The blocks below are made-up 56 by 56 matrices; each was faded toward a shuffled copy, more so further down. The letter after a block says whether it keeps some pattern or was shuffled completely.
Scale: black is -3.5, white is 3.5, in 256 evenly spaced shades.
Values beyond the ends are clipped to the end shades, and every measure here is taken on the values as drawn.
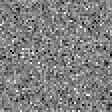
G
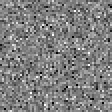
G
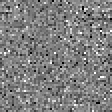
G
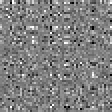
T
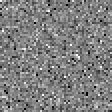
G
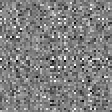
T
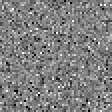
G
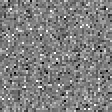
G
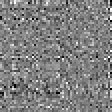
T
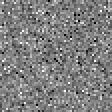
G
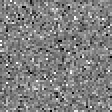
G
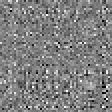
T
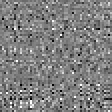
T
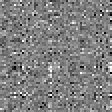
T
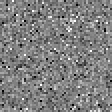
G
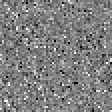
G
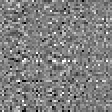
T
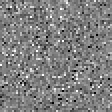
G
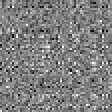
T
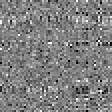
T
